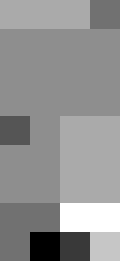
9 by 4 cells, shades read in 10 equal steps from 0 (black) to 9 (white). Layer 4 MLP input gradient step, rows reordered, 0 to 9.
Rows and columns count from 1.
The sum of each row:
22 20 20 20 20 22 22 26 13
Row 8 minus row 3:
-1 -1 4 4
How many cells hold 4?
4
